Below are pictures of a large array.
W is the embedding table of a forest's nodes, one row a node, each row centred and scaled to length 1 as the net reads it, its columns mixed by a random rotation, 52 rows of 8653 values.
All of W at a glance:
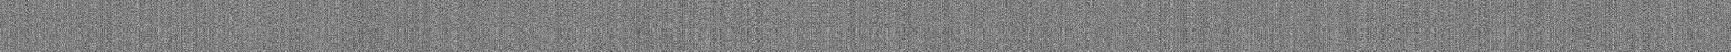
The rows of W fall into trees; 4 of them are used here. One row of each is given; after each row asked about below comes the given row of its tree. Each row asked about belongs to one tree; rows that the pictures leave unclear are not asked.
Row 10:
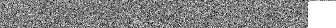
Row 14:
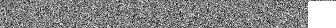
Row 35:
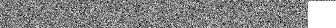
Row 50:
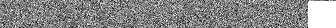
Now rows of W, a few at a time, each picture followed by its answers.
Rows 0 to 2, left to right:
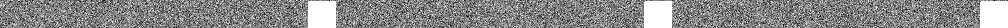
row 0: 35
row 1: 50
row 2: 10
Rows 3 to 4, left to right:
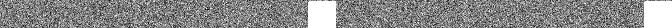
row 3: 10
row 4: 35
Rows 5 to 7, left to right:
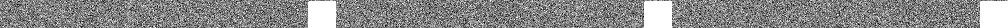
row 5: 35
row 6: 10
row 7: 35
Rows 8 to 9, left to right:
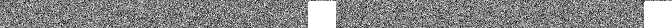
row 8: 14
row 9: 50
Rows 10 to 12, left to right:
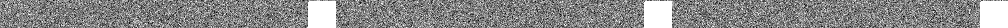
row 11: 14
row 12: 35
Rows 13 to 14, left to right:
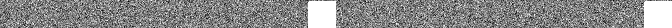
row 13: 50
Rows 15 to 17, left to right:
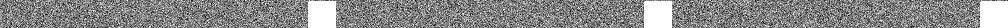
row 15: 50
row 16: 35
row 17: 10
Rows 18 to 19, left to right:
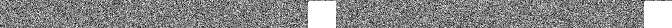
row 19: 50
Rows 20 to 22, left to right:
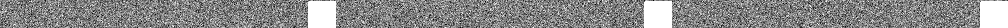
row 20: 35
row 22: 10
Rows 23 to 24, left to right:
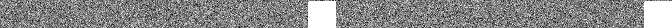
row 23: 10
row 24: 14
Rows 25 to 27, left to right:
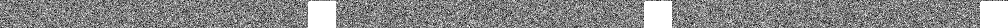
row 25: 35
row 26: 10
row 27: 14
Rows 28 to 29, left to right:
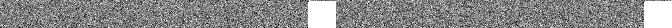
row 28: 50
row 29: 50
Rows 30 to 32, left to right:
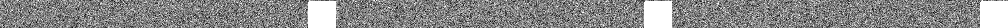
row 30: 50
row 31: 50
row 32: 14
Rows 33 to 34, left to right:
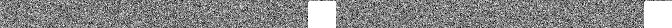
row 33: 10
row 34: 50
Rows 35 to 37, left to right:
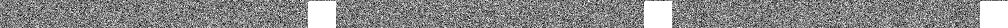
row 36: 50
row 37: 35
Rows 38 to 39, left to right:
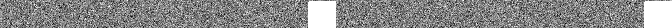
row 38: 50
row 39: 50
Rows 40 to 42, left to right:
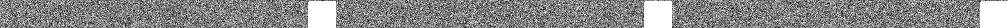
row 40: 10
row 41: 10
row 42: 50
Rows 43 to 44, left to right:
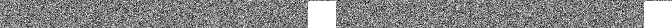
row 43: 35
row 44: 14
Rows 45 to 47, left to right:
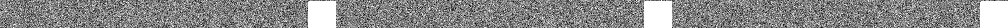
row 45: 35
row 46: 35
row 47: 10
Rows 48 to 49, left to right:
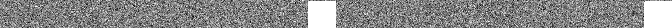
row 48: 35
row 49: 10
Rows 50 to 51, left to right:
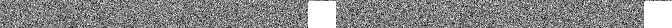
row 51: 50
